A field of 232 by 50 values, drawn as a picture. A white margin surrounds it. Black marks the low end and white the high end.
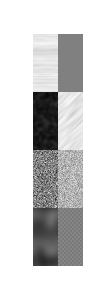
The table splits into 4 rows of 2 panels. Panel 1,1: very high, streaked across, faint in contrast. Panel 1,2: middling, flat. Panel 2,1: very low, blotchy, faint in contrast. Panel 2,2: very high, slanting up to the right, faint in contrast. Panel 3,1: middling, fine-grained, strong in contrast. Panel 3,2: high, fine-grained. Panel 4,1: low, smooth. Panel 4,2: middling, checkered, faint in contrast.
